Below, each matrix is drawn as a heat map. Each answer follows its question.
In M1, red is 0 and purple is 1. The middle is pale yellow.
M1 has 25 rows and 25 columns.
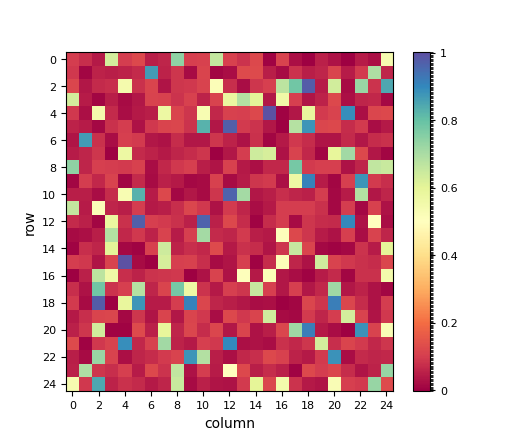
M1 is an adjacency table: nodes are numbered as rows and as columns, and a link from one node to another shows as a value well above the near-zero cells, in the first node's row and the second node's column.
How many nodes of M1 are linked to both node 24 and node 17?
4
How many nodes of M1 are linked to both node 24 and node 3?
3
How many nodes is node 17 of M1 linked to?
6
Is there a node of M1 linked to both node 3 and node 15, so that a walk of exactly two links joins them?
yes
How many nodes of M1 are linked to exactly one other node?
1
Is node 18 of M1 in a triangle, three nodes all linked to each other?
yes
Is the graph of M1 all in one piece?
yes
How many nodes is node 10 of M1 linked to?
5
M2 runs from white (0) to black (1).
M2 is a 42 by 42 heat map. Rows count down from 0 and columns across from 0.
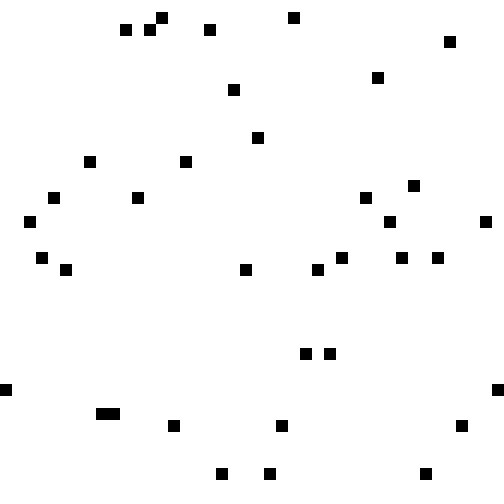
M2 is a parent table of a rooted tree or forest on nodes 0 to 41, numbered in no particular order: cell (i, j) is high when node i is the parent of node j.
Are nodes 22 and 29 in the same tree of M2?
no
